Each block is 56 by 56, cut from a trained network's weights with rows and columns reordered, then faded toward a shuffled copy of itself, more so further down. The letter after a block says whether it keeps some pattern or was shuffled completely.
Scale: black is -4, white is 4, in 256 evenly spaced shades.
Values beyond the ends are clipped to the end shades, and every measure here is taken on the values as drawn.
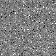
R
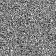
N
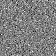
R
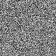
N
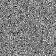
R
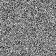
N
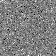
N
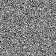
N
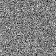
R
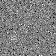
N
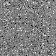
R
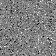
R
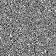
R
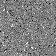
N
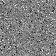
N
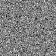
R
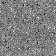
N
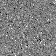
N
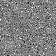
N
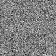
R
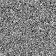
N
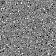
N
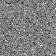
N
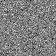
N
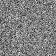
N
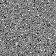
N
